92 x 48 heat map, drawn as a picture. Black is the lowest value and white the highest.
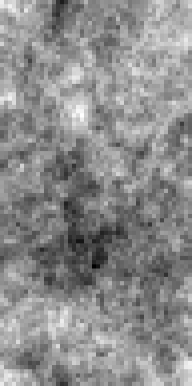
Stripes: none. Odd rows or columns: none. Grain: blotchy. Histogram: bell-shaped. Ninth with the lowest average: centre.
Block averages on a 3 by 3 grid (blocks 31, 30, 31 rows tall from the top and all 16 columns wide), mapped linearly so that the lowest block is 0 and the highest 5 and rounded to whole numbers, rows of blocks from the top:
345
102
322
